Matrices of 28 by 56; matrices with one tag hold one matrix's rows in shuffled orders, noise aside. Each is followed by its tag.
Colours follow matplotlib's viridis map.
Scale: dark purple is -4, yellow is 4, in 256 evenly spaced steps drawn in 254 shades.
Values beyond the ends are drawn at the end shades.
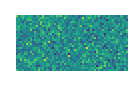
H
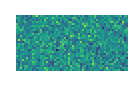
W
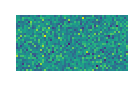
H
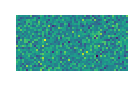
H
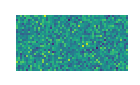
H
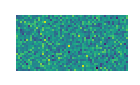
H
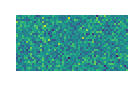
H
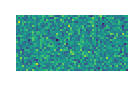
W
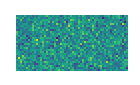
W
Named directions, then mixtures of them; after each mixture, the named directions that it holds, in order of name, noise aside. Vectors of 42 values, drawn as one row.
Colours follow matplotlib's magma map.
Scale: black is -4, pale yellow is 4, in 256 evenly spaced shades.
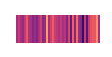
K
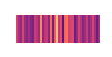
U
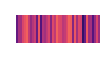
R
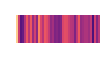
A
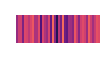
U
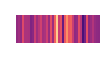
R, U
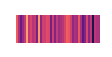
A, R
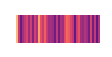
A, U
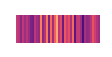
K, U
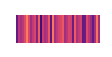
R, U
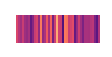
U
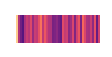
A, R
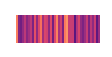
A, U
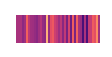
K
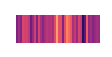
R, U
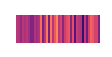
K, U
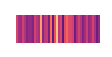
U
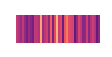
U
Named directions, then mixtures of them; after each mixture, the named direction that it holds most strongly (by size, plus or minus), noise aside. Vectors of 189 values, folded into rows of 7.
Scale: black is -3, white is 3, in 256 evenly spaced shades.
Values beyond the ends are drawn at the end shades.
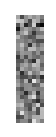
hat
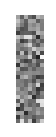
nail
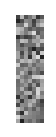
nail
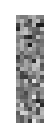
hat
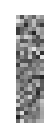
nail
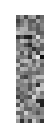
nail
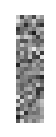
nail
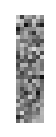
hat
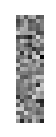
nail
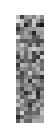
hat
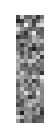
hat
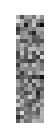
hat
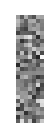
nail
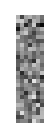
hat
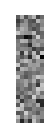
nail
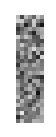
hat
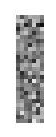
hat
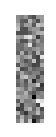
nail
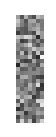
nail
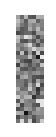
nail
